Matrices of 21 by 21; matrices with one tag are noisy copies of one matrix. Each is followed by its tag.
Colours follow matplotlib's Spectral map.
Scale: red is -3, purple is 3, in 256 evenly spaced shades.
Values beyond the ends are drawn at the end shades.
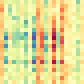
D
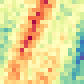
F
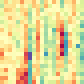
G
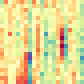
G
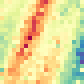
F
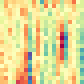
G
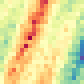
F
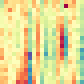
G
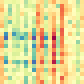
D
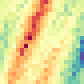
F
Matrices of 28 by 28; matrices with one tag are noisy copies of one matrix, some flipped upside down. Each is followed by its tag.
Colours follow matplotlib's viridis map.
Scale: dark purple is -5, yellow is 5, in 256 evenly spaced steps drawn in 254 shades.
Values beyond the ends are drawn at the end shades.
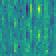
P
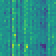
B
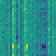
B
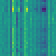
B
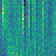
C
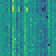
B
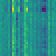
B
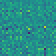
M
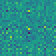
M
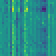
B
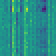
B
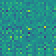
M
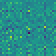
M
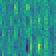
P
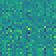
M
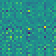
M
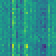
B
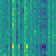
B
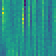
C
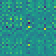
M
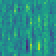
P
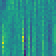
C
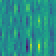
P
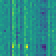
B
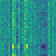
B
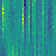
C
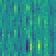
P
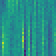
C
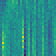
C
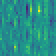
P
